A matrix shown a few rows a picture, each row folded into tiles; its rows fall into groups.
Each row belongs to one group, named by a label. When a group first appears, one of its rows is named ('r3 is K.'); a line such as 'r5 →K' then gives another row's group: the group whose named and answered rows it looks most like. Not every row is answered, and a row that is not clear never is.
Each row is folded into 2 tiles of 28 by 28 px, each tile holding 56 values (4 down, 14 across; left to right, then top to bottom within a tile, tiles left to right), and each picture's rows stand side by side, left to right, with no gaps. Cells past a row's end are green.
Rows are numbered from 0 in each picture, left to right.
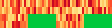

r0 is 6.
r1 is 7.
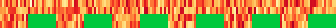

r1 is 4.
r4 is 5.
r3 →7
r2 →6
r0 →7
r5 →5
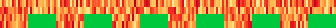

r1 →7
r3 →4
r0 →4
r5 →5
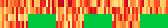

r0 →6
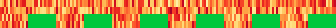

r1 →7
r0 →5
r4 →6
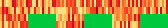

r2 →7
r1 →6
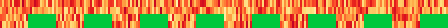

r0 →5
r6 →5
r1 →6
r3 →5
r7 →4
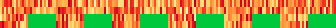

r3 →4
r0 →5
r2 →4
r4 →7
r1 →4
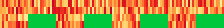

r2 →6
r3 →7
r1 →4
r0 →6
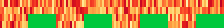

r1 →5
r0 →5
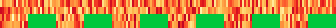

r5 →6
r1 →6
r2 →7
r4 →7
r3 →5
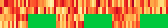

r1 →6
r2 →4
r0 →7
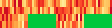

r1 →4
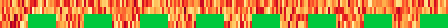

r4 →6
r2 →5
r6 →4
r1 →7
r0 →5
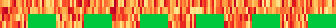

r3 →7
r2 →4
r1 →7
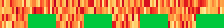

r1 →5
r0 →6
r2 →5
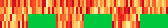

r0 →6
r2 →4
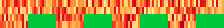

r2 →5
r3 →5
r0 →6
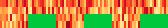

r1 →5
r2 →6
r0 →6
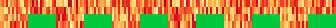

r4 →7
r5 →6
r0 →6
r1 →4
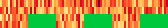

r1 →6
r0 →5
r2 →6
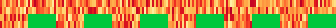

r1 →6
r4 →4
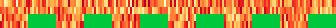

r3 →6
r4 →6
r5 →4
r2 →7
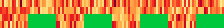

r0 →4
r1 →5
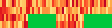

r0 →4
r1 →5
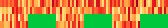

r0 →6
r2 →6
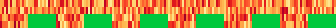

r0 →5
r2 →6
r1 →5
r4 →5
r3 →5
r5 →4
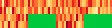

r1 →5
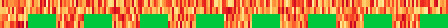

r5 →4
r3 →7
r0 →6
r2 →4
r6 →5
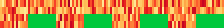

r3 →5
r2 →6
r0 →7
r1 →7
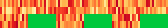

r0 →7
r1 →4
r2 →5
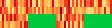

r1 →7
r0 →4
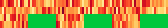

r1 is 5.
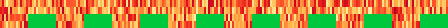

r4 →6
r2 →7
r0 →4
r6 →7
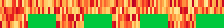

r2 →5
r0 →4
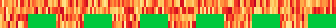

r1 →4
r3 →4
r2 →6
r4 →4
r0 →7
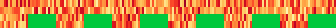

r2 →5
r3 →5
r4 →5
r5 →6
